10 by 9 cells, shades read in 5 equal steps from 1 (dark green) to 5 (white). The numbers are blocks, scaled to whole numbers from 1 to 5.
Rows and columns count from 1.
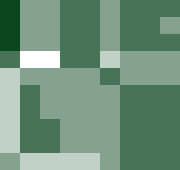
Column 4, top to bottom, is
2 2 2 2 3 3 3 3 3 4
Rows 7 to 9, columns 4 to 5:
3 3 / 3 3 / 3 3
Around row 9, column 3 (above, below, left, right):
2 4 2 3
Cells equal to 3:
36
